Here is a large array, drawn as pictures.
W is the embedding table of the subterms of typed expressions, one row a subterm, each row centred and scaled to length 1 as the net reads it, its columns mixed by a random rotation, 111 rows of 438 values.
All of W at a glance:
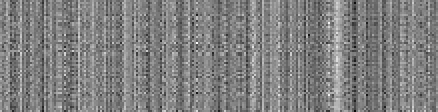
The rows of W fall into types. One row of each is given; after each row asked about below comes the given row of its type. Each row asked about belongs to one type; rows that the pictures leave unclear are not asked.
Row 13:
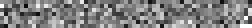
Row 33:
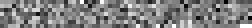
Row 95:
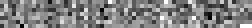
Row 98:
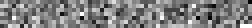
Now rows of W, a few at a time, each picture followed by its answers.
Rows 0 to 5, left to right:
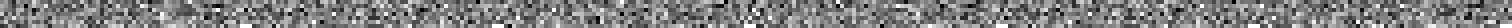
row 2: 98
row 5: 98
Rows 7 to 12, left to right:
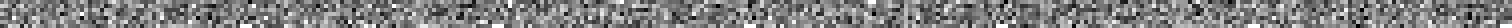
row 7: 98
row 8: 98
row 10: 98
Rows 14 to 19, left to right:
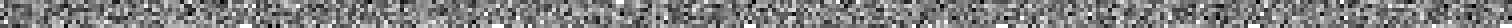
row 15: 13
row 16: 98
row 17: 33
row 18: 98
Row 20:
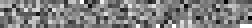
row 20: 33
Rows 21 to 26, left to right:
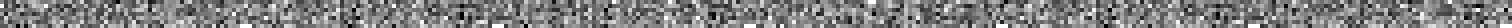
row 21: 13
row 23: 95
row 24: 98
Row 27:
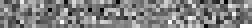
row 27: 95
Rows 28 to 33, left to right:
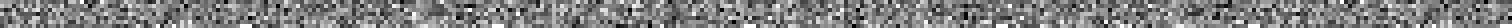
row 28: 33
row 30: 33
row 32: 98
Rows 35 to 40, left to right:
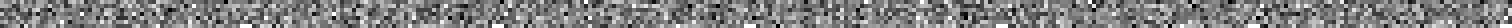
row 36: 98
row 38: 95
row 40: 13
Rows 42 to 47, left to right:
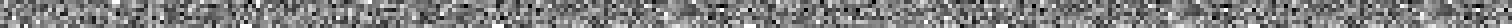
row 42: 98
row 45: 95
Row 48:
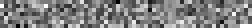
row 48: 13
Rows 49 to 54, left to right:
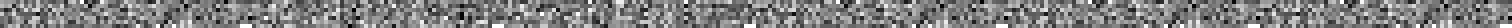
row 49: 33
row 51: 98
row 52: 33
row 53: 33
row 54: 33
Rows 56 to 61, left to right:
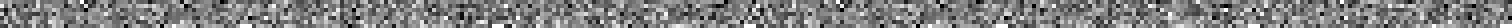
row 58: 98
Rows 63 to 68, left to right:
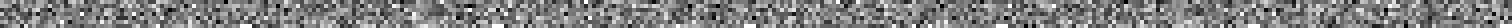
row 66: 33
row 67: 13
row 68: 33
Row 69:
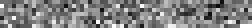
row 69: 98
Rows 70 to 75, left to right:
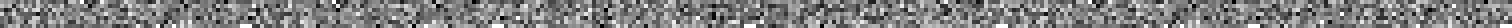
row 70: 33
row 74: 33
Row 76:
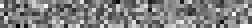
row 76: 13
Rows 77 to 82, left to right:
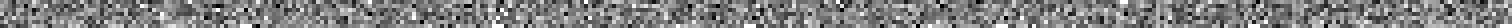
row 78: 13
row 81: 98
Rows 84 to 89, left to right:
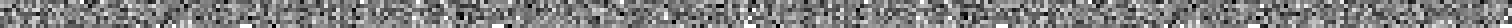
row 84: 33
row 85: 95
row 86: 13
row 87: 95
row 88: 33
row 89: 13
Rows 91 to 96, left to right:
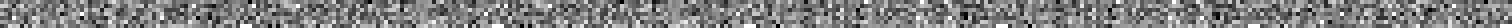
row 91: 98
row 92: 13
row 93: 13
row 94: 95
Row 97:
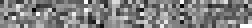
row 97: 98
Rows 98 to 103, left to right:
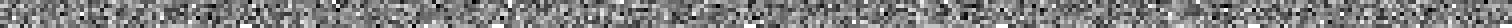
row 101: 95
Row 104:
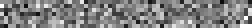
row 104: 13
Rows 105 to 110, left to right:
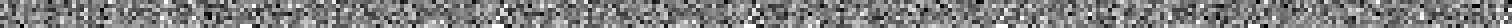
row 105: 95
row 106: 13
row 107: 13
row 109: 98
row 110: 13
